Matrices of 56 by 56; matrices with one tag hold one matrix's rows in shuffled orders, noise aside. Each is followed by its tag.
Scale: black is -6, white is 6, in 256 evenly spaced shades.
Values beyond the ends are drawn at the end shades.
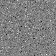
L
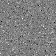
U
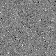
U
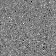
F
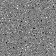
L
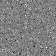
L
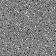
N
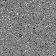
L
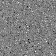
N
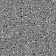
L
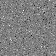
F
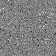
U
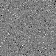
U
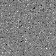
L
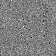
F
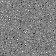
L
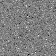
N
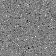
N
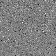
U
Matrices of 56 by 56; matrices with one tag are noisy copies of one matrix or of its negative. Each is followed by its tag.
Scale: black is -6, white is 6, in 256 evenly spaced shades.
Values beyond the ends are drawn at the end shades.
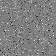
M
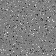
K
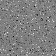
K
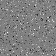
K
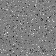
K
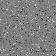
K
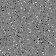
M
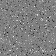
K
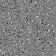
M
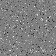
K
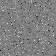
M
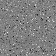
K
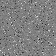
M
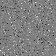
M
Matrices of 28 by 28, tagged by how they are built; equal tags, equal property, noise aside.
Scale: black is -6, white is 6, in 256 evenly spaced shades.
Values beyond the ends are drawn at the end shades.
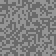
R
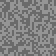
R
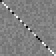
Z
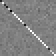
Z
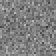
R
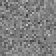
R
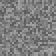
R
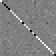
Z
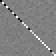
Z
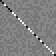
Z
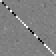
Z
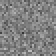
R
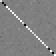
Z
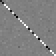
Z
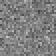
R
